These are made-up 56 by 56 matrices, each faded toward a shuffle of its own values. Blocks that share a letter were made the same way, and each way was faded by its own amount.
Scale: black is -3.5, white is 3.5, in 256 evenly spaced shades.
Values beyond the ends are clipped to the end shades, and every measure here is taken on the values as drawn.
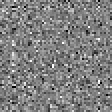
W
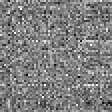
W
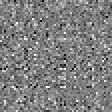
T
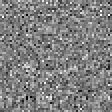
W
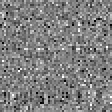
T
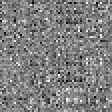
T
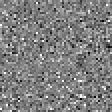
T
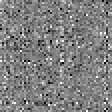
T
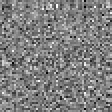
W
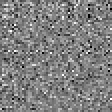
T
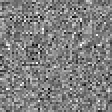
W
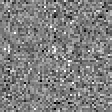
W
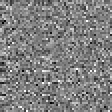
W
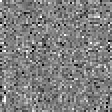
T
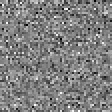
W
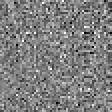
W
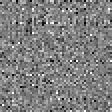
T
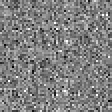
W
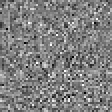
W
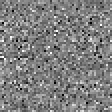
T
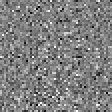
W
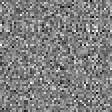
W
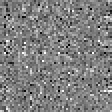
T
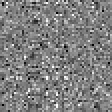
T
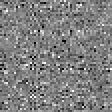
T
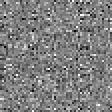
T
